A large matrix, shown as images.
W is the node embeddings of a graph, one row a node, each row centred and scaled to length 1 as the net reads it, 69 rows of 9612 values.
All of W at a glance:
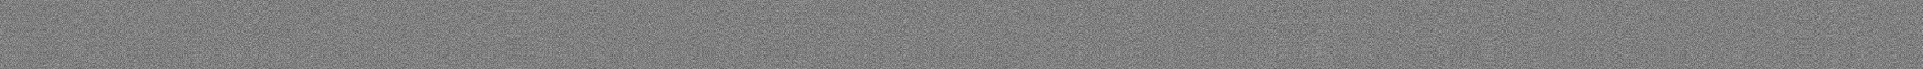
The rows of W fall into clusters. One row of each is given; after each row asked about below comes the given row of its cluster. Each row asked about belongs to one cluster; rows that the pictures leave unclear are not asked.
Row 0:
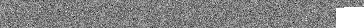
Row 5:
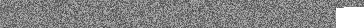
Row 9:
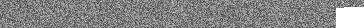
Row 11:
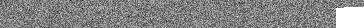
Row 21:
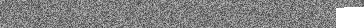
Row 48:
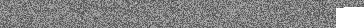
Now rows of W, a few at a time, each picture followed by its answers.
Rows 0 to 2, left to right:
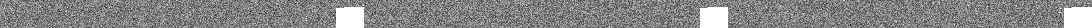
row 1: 11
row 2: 48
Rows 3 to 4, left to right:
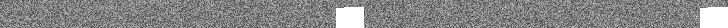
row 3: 11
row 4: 21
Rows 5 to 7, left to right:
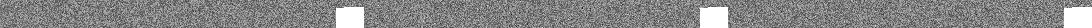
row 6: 48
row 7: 9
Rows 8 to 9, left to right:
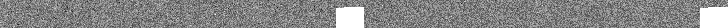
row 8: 0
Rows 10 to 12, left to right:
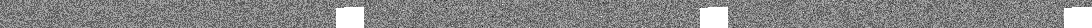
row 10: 11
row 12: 5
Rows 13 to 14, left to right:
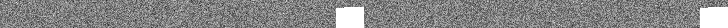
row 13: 9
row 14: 9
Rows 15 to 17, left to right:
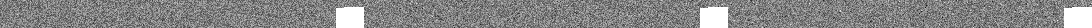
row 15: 21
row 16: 5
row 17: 11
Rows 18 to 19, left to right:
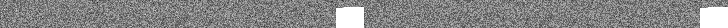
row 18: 21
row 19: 21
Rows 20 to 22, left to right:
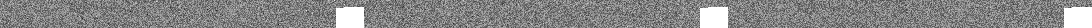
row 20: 48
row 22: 48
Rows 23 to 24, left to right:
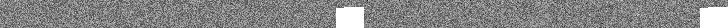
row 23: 5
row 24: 9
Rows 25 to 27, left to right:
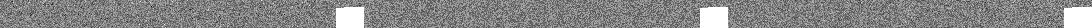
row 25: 11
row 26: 0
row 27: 9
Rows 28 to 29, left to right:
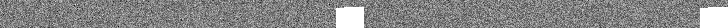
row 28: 11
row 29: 9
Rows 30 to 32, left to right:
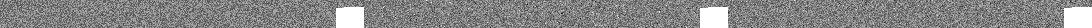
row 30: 21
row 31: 21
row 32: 21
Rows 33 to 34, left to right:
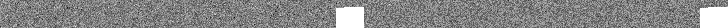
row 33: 0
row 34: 9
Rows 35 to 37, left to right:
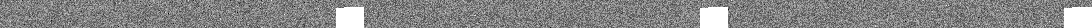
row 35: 11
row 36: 21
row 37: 9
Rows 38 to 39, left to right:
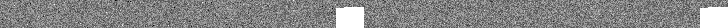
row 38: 48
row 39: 48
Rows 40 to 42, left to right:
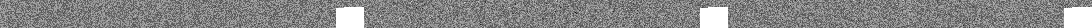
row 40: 0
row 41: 5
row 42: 9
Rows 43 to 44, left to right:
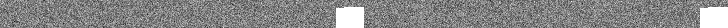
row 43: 5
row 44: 48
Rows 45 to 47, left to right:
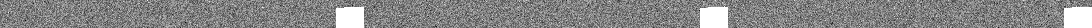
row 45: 9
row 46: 21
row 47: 21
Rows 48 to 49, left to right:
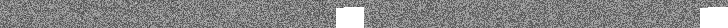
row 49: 0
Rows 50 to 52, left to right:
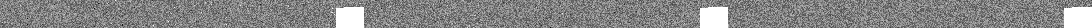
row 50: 48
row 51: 21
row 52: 9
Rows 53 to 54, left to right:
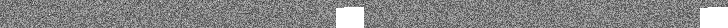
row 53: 21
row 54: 48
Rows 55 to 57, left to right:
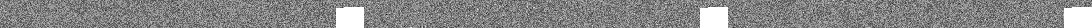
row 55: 48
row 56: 48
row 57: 5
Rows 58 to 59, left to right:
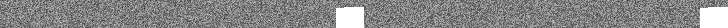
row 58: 48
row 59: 9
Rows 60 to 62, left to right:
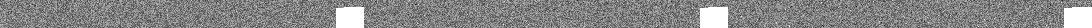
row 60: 0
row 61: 11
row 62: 48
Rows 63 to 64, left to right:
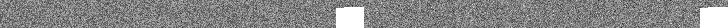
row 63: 9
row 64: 0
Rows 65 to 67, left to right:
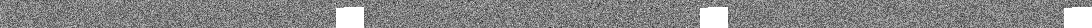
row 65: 0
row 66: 21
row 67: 9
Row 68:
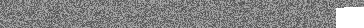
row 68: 11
